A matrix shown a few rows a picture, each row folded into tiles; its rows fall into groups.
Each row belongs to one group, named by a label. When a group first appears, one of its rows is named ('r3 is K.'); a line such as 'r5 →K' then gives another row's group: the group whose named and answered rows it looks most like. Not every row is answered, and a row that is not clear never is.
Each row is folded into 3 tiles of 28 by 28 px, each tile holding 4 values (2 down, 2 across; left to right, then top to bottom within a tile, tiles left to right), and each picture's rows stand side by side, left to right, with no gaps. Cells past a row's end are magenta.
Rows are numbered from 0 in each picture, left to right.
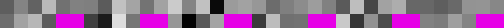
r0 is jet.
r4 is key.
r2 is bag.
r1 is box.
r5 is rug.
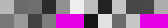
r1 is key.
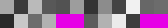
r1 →jet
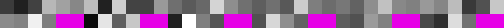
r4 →box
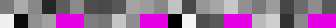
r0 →bag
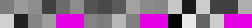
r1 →rug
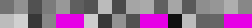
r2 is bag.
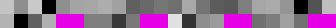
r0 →bag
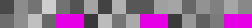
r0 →jet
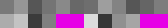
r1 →bag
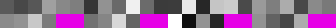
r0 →rug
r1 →jet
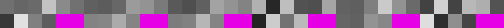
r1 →rug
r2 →rug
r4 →box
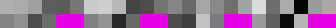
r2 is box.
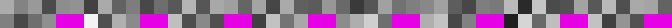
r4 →rug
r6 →key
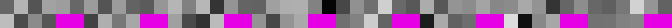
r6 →bag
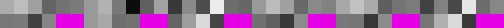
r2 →jet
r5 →jet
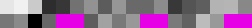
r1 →key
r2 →rug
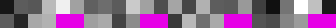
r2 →key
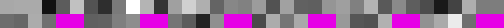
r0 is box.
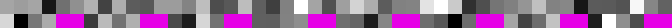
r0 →bag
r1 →key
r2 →box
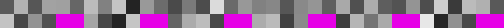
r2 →jet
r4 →key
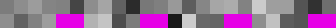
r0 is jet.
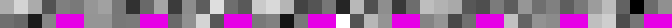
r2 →jet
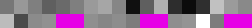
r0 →bag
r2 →rug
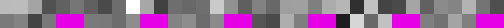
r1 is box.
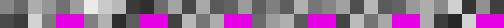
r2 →key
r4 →key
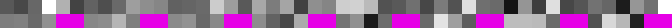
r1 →rug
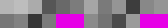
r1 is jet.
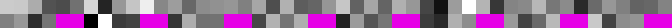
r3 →key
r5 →box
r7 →bag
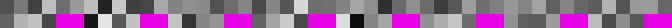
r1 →key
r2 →bag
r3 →jet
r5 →rug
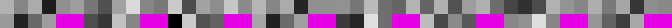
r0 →bag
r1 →box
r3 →bag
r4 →box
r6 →rug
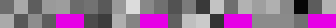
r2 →jet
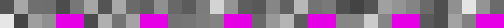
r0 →bag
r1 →key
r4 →rug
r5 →box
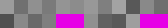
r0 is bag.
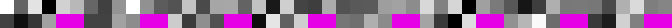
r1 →box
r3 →key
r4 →rug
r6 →rug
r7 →box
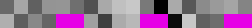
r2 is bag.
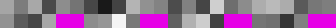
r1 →rug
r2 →jet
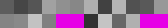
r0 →rug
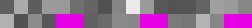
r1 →box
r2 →rug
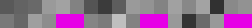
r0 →rug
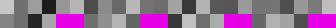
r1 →jet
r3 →jet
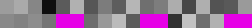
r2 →key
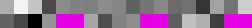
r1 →bag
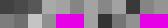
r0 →rug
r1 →bag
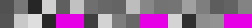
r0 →jet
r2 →bag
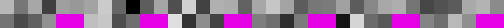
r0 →bag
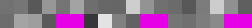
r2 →box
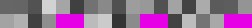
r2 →key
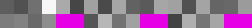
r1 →key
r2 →key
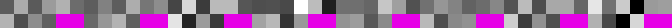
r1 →jet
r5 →bag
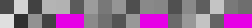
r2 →jet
